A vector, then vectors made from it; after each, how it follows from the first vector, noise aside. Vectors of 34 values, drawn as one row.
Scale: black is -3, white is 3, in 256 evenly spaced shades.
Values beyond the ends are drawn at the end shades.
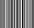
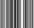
sign-scrambled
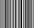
negated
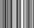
sign-scrambled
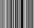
sign-scrambled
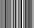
negated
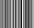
negated
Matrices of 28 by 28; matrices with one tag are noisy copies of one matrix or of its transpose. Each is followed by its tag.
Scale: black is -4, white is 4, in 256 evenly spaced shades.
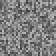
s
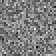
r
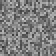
s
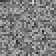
s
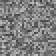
s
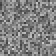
s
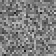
r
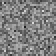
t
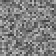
s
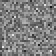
t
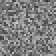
r
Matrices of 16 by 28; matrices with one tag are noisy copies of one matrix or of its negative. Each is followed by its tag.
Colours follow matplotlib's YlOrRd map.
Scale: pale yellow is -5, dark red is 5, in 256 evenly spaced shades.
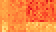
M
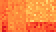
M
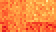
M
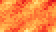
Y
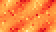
Y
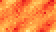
Y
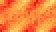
Y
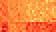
M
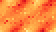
Y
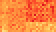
M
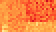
M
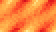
Y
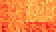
M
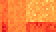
M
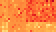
M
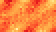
Y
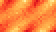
Y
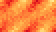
Y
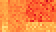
M
